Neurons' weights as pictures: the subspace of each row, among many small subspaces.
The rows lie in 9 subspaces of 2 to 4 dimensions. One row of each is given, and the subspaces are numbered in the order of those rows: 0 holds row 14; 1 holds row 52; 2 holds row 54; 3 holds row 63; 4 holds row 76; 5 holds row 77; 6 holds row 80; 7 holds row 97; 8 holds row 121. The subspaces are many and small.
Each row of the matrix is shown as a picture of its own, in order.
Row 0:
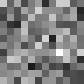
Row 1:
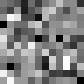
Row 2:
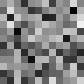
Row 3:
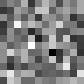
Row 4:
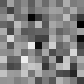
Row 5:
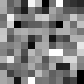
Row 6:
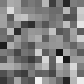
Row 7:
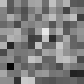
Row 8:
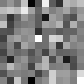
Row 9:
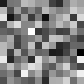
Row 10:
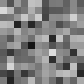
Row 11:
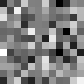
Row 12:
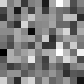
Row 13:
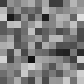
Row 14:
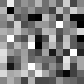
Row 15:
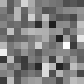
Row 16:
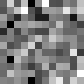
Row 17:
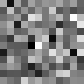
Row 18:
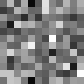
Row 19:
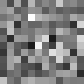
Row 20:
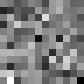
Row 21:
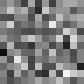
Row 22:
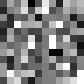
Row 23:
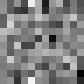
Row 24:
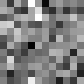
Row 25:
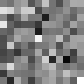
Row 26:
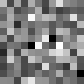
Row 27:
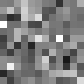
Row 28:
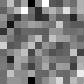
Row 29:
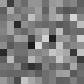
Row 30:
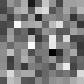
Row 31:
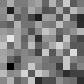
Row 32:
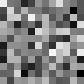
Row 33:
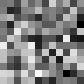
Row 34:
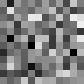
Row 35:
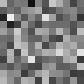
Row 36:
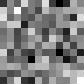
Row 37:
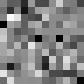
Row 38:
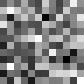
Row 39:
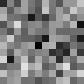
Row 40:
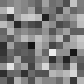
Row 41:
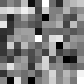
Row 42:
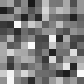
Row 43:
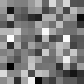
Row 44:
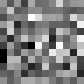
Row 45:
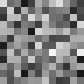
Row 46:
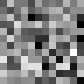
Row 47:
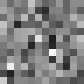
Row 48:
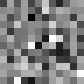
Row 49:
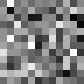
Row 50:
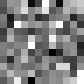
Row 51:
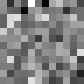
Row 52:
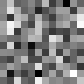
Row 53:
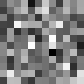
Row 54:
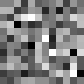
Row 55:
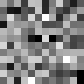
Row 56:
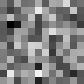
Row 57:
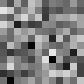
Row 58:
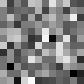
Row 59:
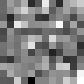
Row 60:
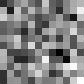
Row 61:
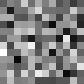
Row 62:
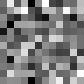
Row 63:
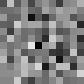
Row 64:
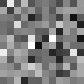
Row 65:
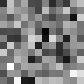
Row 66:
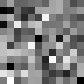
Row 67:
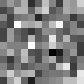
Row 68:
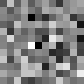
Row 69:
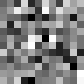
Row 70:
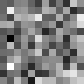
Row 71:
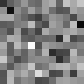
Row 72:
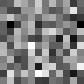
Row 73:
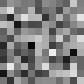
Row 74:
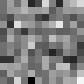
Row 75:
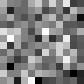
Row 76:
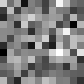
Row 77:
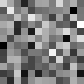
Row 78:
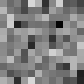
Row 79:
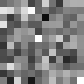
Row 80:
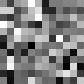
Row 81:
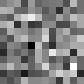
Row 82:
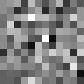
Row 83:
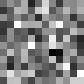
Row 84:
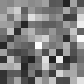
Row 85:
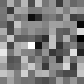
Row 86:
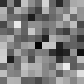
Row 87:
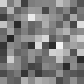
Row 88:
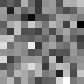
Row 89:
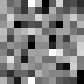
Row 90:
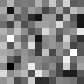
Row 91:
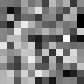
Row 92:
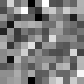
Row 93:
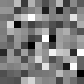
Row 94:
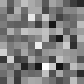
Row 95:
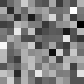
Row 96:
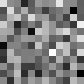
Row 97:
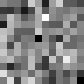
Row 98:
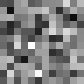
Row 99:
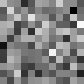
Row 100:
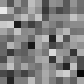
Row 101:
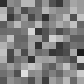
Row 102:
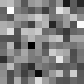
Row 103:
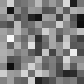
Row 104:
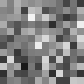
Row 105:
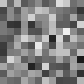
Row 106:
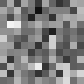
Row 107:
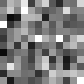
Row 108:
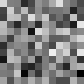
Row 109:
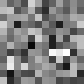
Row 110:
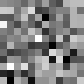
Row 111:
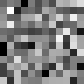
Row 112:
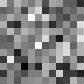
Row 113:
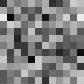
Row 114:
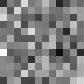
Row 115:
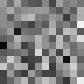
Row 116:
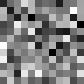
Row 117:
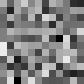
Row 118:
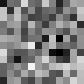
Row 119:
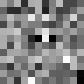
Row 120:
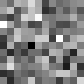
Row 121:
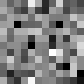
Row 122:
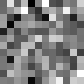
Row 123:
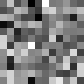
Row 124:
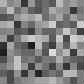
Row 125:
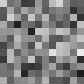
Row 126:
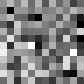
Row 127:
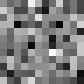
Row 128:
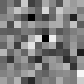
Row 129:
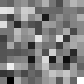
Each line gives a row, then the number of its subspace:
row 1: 6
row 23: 7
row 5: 8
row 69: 2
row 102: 1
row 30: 8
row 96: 5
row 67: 8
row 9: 5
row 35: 5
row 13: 5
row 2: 5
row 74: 8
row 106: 1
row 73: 2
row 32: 5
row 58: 0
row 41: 7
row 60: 1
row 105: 1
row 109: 8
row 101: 5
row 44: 3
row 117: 3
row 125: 5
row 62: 6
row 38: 2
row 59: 8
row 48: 3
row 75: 0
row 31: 0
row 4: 3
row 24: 6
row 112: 4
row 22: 8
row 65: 0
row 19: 3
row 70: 0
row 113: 5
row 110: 8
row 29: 0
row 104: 4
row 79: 7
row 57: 7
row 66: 7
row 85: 3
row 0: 1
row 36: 4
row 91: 4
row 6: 1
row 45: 5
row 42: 7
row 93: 2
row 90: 0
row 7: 0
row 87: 4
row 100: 7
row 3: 8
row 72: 1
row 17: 0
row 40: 2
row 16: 6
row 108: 5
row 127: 8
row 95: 5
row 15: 3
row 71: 1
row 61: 4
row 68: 3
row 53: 8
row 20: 7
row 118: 1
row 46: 3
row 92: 6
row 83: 8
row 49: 0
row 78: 8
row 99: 5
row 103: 0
